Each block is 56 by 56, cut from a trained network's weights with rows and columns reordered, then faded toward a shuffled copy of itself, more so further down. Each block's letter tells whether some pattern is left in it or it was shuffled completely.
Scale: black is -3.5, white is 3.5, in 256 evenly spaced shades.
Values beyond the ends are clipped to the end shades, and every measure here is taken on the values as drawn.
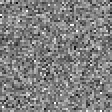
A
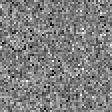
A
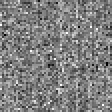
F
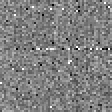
F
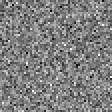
A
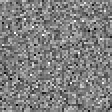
A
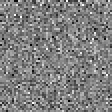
F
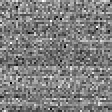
F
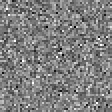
A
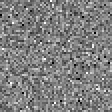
A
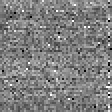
F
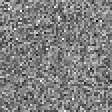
A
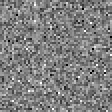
A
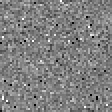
A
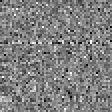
F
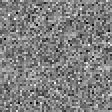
A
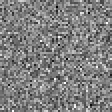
A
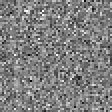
A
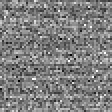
F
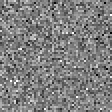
A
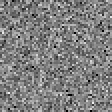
A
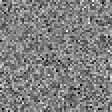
A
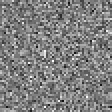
A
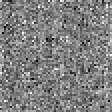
F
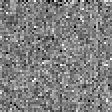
F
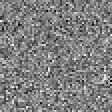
A
